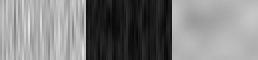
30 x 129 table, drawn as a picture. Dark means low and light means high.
It is made of 1 by 3 panels. Panel 1,1: high, streaked downward. Panel 1,2: very low, streaked downward, faint in contrast. Panel 1,3: high, smooth, faint in contrast.
